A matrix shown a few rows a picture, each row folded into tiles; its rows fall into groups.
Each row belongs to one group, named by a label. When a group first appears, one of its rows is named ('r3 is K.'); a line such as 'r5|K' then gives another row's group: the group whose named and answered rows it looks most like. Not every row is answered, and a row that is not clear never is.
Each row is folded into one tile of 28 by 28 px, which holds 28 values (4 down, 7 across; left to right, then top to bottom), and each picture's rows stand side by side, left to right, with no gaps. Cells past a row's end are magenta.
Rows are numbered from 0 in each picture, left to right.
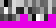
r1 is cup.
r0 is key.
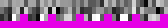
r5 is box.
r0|key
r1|key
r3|cup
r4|cup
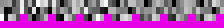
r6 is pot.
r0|cup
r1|key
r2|pot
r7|box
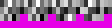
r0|box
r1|box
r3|box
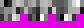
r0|key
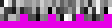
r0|box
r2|cup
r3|key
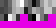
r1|pot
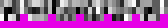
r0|cup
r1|cup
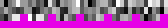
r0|key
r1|cup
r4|box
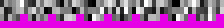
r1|box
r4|key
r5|box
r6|pot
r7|key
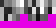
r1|key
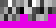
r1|box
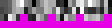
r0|pot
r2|pot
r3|cup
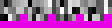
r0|pot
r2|key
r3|cup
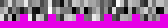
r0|box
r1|cup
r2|box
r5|box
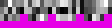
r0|box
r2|cup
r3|pot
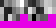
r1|pot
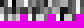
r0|box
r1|cup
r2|cup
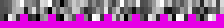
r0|pot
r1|key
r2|pot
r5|pot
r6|cup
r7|key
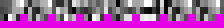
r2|box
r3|cup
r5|cup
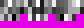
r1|box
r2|pot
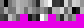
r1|key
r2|box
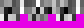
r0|cup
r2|cup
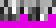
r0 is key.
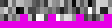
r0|box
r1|cup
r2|cup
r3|key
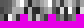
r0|pot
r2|key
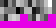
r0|box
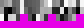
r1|pot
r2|key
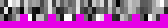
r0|key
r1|cup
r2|cup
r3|key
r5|pot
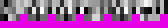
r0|pot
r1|key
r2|key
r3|cup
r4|key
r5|cup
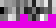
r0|cup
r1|key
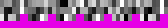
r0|cup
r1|key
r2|pot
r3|box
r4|box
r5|cup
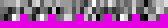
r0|key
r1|box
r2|cup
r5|pot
